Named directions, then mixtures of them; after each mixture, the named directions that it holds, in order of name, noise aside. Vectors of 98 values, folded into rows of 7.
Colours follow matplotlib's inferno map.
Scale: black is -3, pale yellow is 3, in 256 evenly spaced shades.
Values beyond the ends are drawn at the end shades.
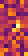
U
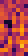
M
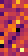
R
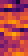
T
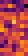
M, T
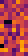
M, R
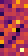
R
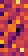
R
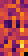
M, U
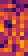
M, T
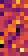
R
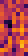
M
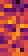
R, T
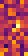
U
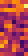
M, T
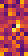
U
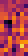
M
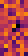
U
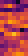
T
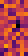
U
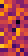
R, U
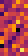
R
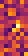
U
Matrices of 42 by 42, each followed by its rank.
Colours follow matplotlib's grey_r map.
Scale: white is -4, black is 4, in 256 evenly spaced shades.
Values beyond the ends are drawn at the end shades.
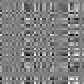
two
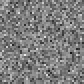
full rank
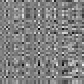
three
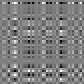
one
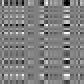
one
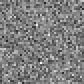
full rank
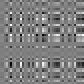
one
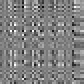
two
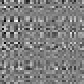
three
